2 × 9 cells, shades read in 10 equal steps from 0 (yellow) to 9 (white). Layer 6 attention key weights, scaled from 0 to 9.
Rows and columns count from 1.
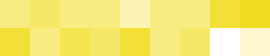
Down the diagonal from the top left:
4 4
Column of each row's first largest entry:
5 8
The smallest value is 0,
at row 1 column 9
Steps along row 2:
up down up down up down up down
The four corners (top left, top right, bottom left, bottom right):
4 0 1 7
